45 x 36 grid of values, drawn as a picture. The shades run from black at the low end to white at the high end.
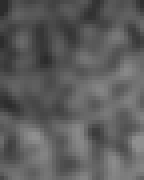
The values follow a bell shape. The texture is blotchy. No row or column stands out. The field climbs toward the bottom right.
